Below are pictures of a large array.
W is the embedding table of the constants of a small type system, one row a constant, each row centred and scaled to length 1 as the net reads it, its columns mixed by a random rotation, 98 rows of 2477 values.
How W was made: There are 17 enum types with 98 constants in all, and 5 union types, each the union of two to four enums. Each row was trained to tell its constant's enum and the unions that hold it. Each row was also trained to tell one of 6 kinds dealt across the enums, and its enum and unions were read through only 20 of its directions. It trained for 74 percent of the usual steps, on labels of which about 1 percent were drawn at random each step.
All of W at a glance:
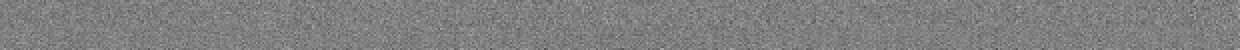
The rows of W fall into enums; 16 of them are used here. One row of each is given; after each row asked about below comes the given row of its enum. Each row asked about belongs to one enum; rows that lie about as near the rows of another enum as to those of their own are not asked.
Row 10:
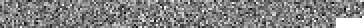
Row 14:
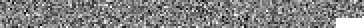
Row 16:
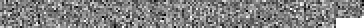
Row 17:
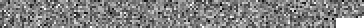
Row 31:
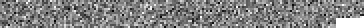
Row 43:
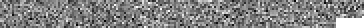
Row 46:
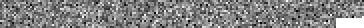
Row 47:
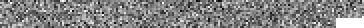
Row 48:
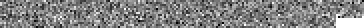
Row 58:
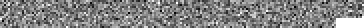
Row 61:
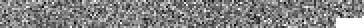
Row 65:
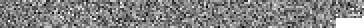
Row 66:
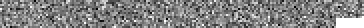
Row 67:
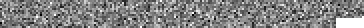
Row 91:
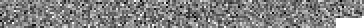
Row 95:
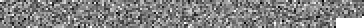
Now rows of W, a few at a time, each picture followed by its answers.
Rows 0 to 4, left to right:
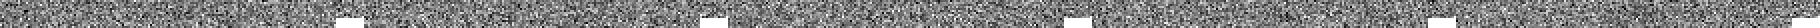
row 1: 48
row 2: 16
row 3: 91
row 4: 91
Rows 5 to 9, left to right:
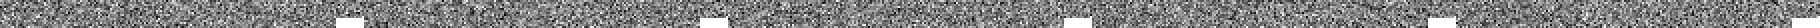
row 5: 10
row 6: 43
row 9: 67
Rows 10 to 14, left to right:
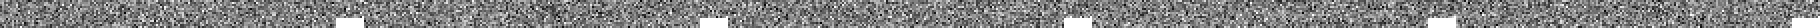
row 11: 91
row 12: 95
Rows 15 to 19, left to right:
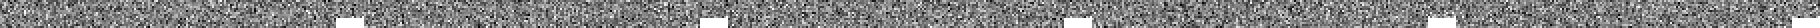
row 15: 48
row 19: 43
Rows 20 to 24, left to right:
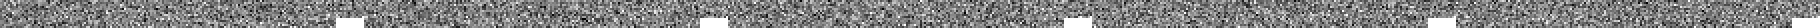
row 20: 61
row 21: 14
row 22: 61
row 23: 16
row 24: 16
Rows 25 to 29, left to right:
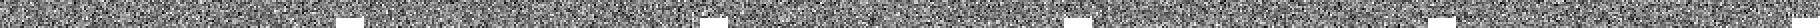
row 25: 43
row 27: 61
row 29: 66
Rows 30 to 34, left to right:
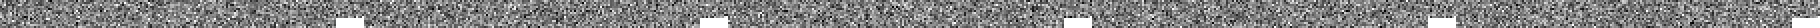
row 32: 46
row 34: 66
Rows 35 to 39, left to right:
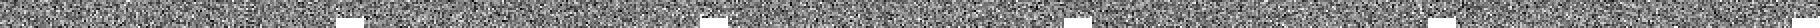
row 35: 48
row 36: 48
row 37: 16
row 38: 67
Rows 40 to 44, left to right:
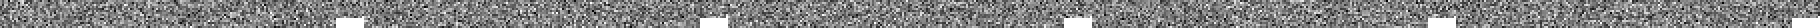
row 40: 91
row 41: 47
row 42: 47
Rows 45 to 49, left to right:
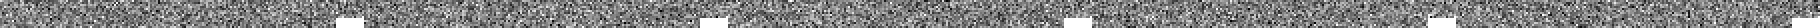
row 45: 95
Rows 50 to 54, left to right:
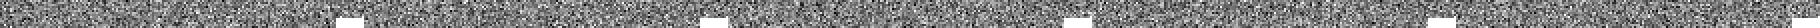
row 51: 43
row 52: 43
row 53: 14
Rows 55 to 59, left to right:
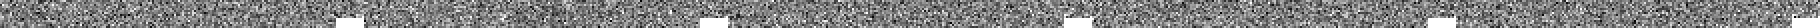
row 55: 47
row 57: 48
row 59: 48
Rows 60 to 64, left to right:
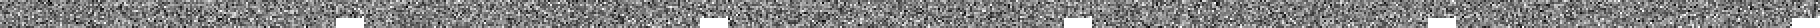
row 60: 14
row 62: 17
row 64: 91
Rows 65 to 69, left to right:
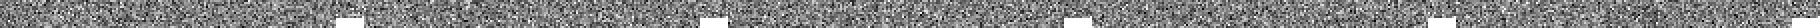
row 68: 95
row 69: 91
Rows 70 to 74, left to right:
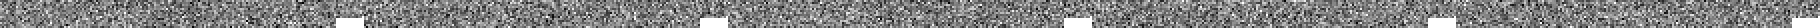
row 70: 58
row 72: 16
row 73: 67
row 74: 61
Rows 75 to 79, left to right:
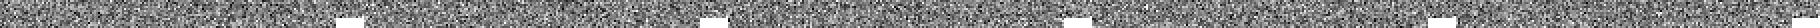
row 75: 17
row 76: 47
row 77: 14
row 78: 95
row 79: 58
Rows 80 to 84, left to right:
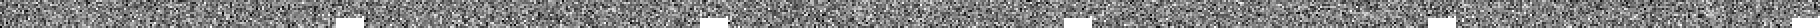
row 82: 67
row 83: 16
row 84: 17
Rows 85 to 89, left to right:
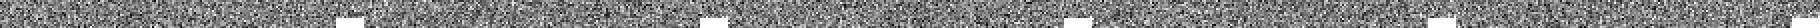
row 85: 66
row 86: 17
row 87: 58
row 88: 47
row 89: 43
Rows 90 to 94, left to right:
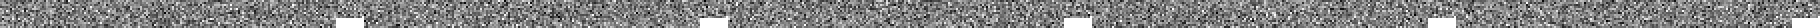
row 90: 10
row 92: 58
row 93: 10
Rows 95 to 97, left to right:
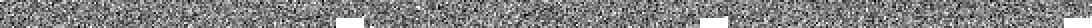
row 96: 31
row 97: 17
